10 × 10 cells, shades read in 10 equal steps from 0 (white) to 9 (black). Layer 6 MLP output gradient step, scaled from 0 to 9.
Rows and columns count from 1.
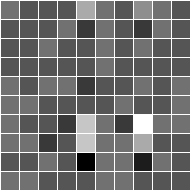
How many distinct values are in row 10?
2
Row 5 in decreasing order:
7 6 6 6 6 5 5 5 5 5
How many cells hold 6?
51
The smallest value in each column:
5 5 5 5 2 5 5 0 5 5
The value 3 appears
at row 1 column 5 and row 8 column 8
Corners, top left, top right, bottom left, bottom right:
5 6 5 6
